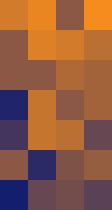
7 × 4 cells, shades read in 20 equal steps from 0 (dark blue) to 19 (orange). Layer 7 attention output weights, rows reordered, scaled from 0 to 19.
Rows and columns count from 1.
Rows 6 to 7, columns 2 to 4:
2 9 11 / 7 8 6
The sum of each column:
51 84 80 81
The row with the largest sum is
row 1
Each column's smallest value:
0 2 8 6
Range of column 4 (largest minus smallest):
13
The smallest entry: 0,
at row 7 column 1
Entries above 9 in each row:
4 4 4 3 2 2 0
